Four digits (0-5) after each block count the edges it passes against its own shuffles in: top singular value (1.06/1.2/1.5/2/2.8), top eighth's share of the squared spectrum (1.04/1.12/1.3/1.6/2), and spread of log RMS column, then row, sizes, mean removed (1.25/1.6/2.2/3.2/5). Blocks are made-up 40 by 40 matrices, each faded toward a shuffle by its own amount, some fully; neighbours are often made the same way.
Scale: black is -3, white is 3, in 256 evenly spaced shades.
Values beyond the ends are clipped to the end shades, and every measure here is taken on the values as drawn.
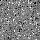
1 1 0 0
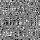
3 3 1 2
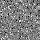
2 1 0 0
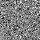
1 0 0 0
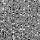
3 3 1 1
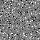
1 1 0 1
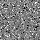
0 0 0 0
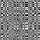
5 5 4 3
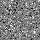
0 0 0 0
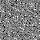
2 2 0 0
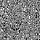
0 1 1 0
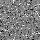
0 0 0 0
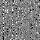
2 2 2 0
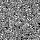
0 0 0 0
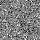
0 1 0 0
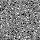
0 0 0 0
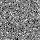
0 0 0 0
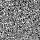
2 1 0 0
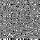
3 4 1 2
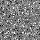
2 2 0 0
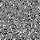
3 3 1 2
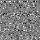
3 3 1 2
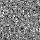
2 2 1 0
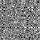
3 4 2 2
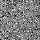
2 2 0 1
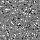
2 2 0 0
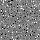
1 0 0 0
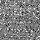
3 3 0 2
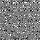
3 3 0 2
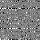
4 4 1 3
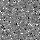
0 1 0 0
